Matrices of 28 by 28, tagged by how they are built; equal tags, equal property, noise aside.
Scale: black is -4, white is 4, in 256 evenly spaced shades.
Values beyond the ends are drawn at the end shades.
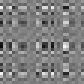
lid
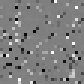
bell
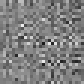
lid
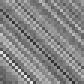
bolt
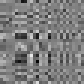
lid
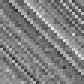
bolt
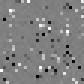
bell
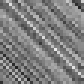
bolt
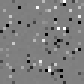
bell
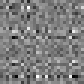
lid
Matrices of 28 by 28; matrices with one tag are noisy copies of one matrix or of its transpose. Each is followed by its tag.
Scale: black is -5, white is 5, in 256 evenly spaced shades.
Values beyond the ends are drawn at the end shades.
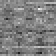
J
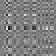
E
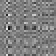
E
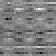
J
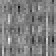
J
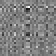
E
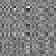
E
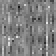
J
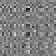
E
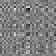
E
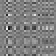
E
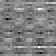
J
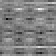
J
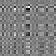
E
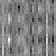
J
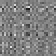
E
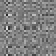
E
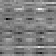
J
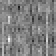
J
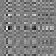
E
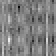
J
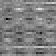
J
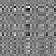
E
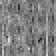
J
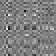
E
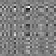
E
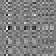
E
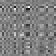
E
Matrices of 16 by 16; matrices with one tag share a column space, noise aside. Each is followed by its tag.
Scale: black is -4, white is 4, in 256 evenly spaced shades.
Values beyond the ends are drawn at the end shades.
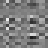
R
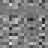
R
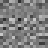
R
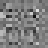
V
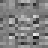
R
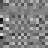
R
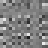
R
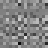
R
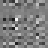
R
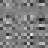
R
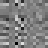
R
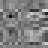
V
